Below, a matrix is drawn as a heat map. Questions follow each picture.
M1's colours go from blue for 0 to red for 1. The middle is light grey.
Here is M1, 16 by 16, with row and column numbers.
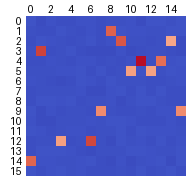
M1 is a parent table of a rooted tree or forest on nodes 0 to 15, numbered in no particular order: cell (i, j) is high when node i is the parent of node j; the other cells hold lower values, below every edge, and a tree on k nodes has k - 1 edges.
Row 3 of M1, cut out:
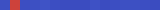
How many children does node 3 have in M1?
1
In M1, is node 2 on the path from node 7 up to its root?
yes
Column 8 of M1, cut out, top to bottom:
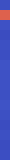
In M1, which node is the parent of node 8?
1
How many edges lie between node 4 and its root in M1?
0
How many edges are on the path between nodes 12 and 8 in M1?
3
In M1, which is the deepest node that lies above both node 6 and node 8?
12
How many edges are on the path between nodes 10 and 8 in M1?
5
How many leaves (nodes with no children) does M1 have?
8
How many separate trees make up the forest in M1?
3
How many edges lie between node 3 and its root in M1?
2
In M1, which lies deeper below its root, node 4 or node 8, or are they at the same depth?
node 8
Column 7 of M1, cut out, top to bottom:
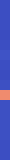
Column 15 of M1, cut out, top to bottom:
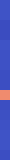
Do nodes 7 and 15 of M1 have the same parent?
yes
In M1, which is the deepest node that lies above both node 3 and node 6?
12
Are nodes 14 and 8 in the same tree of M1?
no
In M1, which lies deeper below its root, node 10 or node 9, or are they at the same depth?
the same depth
